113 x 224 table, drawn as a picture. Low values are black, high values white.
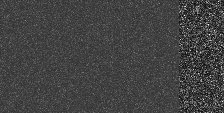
The values are skewed, with a long tail toward high values. The grain is fine, like static. No regular stripes run through it. A vertical seam about 80% of the way across splits the table, and the left part is calmer.
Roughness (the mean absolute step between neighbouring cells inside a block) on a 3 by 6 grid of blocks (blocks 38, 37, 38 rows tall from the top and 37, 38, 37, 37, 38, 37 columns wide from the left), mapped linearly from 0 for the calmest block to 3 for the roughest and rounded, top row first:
0 0 0 0 1 3
0 0 0 0 1 3
0 0 0 0 1 3
